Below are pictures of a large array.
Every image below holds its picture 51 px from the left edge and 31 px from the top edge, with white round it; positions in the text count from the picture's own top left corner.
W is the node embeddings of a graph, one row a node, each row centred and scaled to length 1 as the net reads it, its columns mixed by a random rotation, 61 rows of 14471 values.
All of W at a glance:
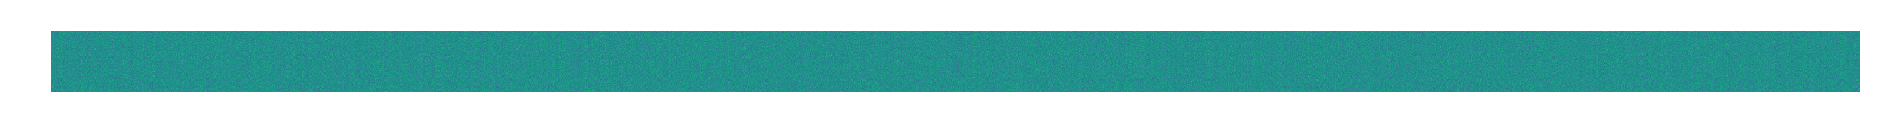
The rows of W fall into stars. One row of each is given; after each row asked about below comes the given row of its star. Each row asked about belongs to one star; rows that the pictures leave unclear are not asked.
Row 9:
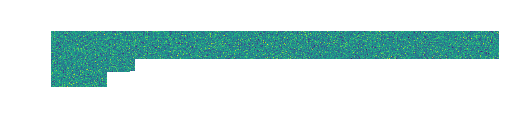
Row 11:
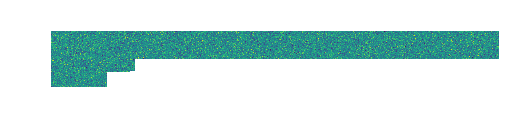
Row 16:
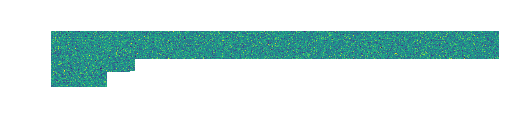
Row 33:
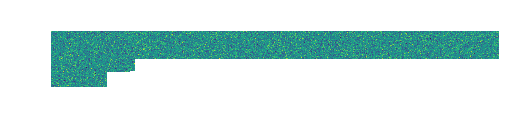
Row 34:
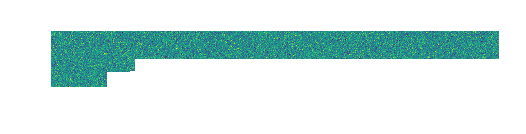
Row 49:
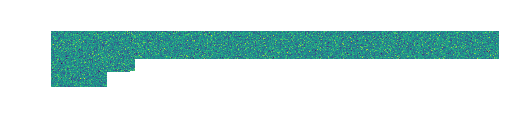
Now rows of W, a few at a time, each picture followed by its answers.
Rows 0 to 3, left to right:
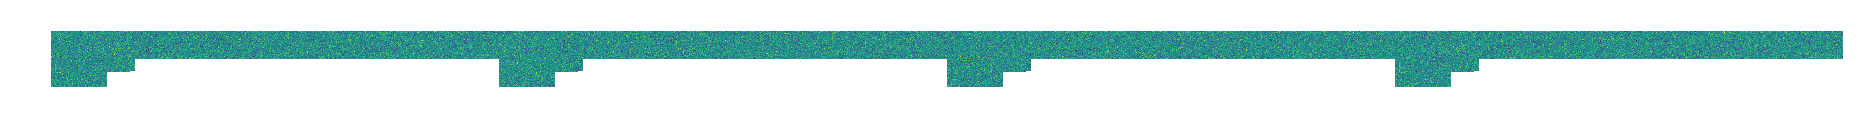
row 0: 34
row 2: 49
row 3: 9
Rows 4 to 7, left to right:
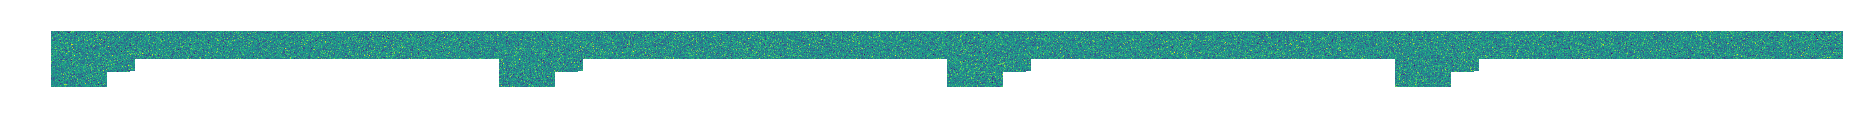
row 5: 33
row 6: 11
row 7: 34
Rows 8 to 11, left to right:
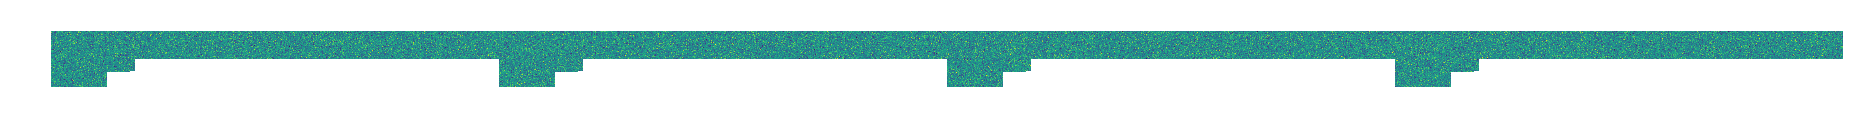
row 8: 49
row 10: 34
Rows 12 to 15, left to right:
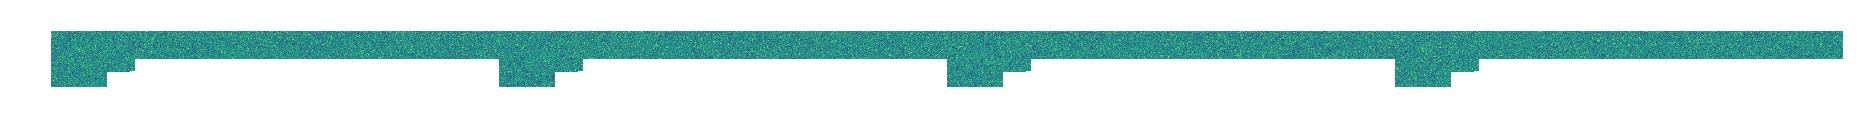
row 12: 9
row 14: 16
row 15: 9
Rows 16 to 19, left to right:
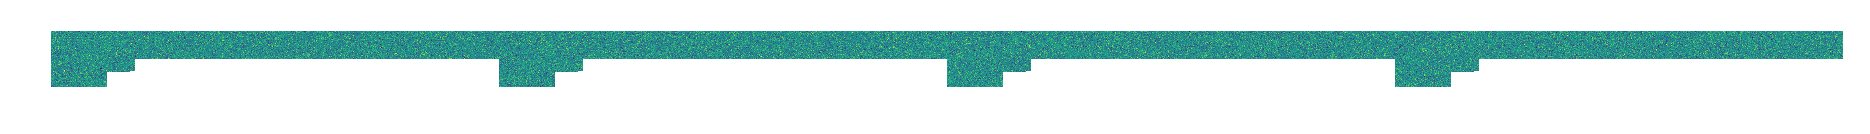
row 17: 34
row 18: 16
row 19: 9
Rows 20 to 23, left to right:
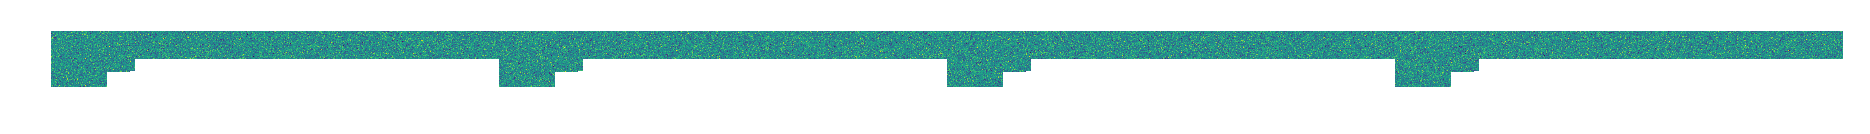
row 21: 49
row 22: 11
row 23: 11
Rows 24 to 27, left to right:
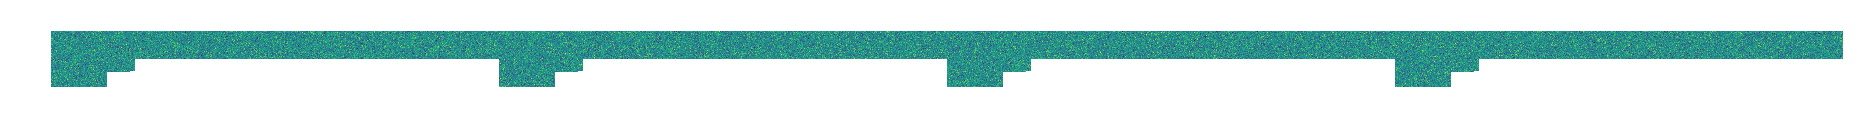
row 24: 11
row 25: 34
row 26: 34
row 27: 34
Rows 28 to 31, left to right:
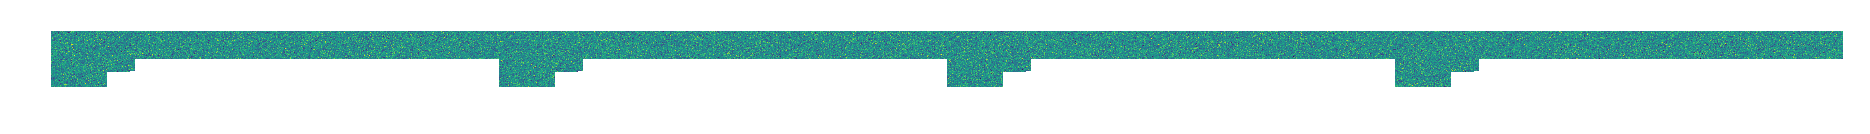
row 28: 11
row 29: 33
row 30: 33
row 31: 9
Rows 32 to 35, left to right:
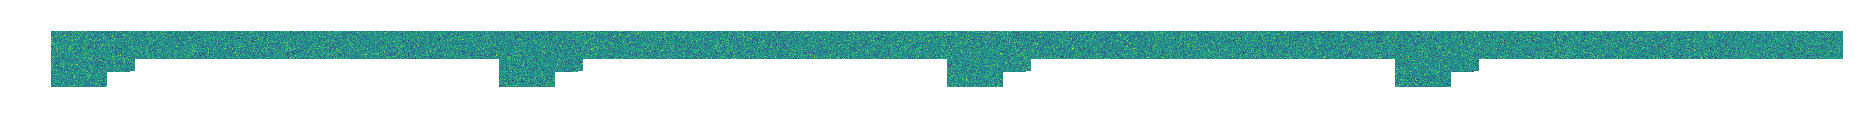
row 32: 11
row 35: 9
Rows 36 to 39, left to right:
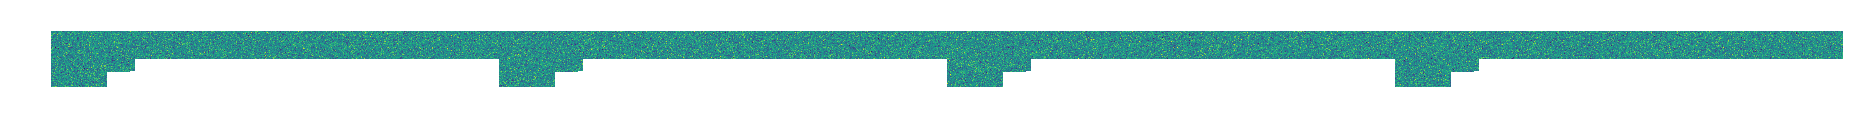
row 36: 34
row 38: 11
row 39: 34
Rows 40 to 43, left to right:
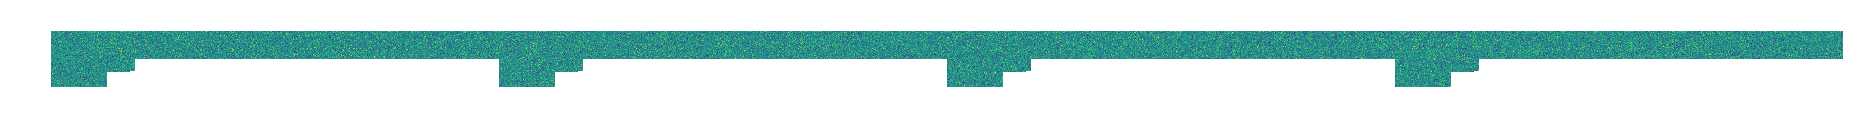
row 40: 34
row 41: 33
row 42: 11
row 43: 33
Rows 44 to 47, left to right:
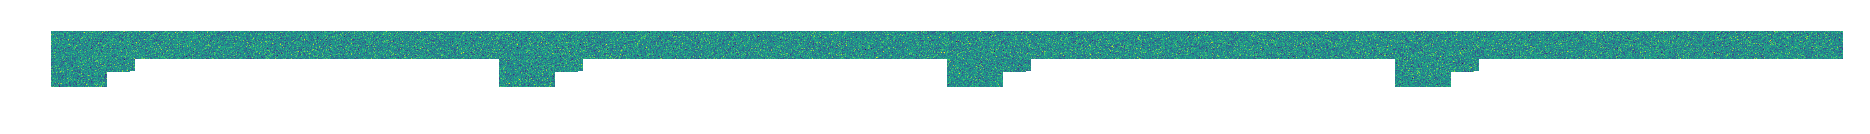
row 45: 34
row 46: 33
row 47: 16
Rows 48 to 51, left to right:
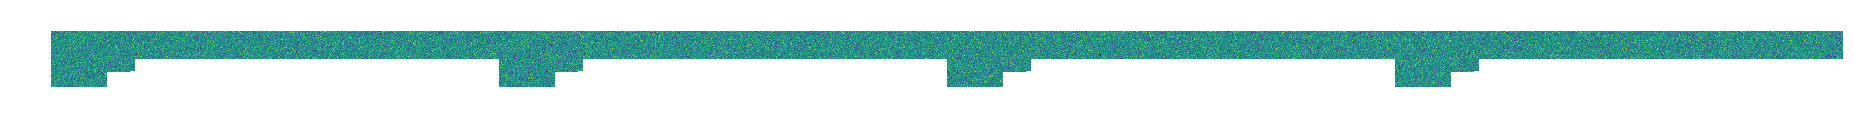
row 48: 49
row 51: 11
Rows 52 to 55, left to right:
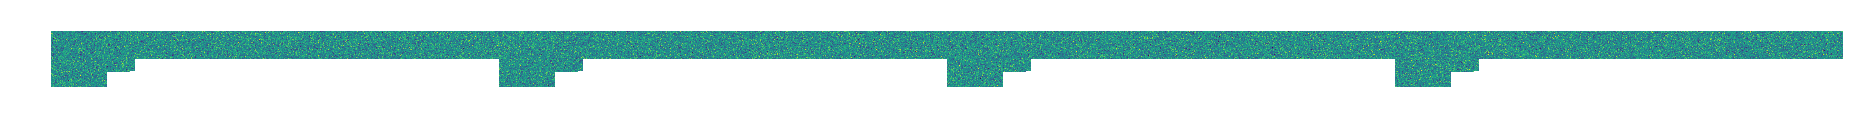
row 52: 9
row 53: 11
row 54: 9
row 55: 16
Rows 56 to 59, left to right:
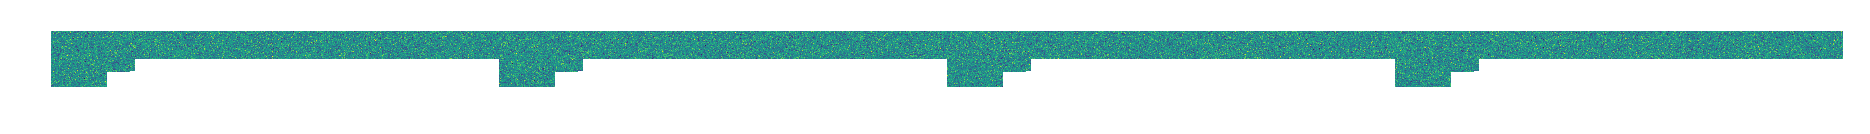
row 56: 16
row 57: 11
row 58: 34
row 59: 11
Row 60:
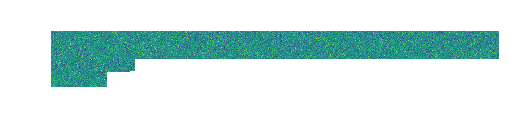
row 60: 49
